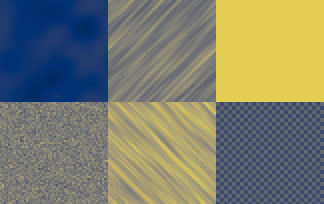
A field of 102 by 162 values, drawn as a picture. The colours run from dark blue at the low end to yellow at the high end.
The table splits into 2 rows of 3 panels. Panel 1,1: very low, smooth, faint in contrast. Panel 1,2: middling, slanting up to the right. Panel 1,3: very high, flat. Panel 2,1: middling, fine-grained. Panel 2,2: high, slanting down to the right. Panel 2,3: low, checkered.
